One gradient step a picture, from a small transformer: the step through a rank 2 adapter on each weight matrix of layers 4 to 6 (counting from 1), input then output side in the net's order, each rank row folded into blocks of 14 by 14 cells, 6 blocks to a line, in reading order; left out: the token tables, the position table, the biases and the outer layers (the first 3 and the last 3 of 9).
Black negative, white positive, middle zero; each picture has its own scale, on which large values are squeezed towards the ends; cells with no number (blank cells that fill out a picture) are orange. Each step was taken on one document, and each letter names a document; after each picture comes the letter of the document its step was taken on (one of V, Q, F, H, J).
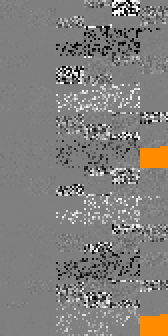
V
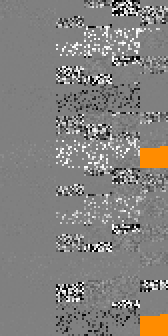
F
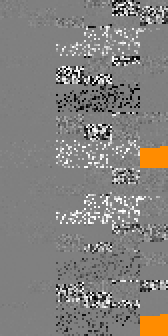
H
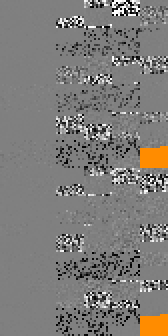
V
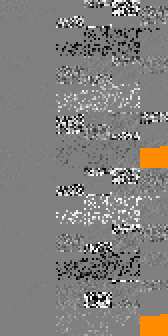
V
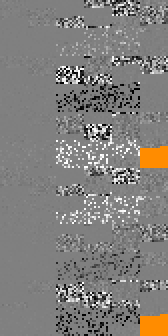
H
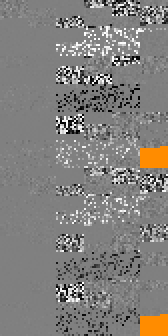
H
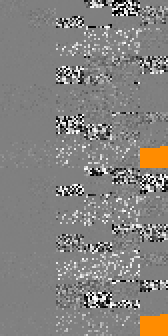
F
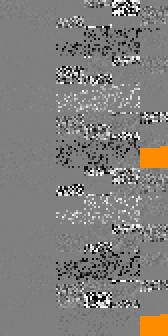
V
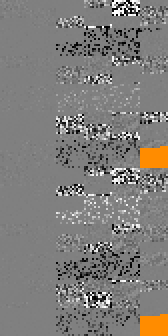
V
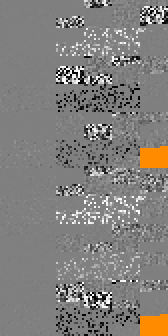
H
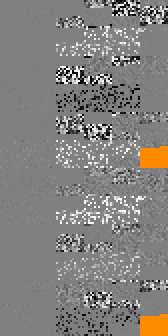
H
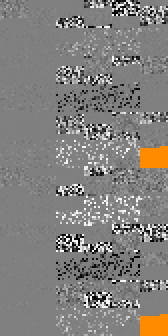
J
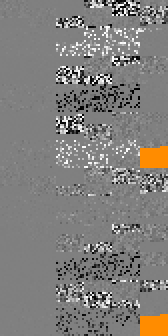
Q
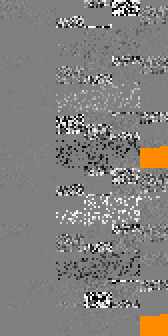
V
